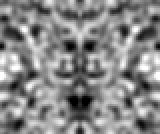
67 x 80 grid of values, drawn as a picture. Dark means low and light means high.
Mirror symmetry: left to right. Odd rows or columns: none. Average level on the scale: 50%. Histogram: bell-shaped. Lone odd cells: none. Slope: none. Grain: blotchy.
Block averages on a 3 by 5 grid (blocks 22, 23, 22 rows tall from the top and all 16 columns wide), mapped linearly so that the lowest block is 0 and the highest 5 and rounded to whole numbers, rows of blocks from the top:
23332
45154
35053
